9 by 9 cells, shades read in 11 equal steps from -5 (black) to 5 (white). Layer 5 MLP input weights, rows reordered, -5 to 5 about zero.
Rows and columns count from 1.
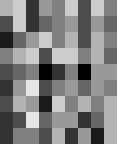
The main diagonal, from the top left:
2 3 1 -2 -3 1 2 -1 2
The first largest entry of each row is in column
2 2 4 3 8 3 5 3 5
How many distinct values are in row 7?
6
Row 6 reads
-3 1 4 -2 0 1 -1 1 0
